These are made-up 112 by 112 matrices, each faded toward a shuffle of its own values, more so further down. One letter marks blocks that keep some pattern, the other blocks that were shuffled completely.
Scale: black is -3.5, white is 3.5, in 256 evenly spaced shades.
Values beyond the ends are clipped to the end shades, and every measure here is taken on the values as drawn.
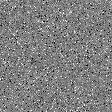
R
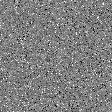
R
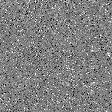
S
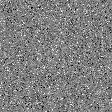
R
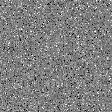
S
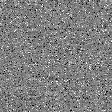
S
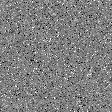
R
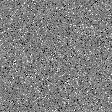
R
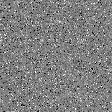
S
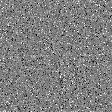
S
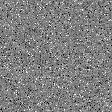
S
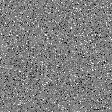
S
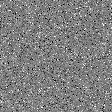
R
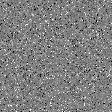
S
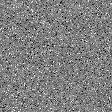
R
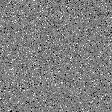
S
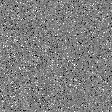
S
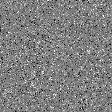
S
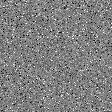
R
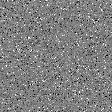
S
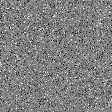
S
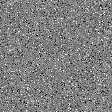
S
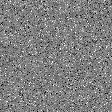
S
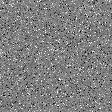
R
